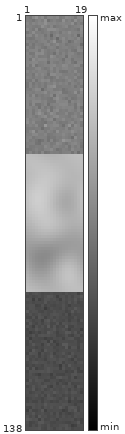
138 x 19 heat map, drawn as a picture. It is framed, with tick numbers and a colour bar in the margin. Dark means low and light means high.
It is made of 3 by 1 panels. Panel 1,1: middling, fine-grained, faint in contrast. Panel 2,1: high, smooth. Panel 3,1: low, fine-grained, faint in contrast.
